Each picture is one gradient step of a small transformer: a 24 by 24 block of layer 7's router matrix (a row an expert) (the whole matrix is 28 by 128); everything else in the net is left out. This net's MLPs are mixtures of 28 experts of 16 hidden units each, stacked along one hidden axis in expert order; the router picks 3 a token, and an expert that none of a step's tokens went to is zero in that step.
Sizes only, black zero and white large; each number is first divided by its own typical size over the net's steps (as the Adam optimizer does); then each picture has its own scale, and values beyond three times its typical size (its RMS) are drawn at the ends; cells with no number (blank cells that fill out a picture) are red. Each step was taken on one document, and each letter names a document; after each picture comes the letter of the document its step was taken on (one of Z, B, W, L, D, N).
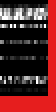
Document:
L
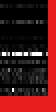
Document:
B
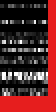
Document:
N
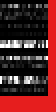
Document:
L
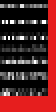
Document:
B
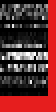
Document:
L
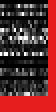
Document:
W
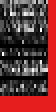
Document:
W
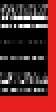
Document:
L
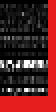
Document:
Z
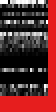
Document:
W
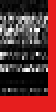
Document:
W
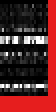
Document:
W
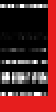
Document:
N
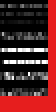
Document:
N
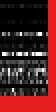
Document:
B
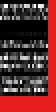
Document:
L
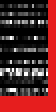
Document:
Z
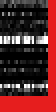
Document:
W
